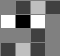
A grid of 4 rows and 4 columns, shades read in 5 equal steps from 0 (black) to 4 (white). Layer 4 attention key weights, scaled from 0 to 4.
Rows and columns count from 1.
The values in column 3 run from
1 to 4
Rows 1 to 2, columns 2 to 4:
1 3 1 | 0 4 2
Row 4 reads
1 3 1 2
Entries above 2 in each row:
1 2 0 1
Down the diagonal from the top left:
2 0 1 2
